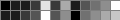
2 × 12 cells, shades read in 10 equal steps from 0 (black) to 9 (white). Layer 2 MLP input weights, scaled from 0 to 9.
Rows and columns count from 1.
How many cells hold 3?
3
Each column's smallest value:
0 1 1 2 8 2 5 0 3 4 5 7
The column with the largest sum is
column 5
